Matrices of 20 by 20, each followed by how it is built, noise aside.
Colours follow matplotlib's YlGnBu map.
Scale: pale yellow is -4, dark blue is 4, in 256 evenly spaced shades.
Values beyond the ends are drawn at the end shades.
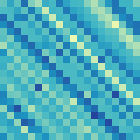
Toeplitz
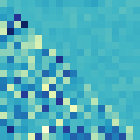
lower triangular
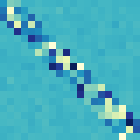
banded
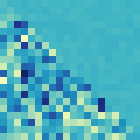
lower triangular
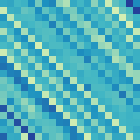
Toeplitz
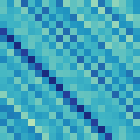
Toeplitz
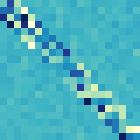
banded
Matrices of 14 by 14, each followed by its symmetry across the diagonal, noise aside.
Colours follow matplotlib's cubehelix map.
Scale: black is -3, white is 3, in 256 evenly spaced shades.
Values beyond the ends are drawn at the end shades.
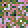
symmetric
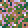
symmetric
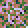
symmetric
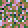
neither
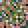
symmetric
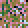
neither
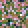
neither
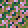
symmetric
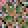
symmetric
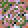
symmetric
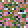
neither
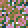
symmetric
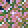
symmetric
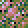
symmetric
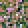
neither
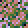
symmetric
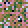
neither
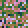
neither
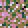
neither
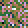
neither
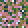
neither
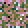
neither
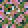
symmetric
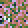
neither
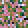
neither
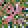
symmetric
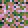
neither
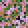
symmetric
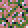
symmetric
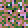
neither
